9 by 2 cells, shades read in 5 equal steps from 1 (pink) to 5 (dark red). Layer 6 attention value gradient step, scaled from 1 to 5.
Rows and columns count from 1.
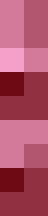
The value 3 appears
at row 1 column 2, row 2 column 2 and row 7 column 2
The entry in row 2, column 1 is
2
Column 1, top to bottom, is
2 2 1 5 4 2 2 5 4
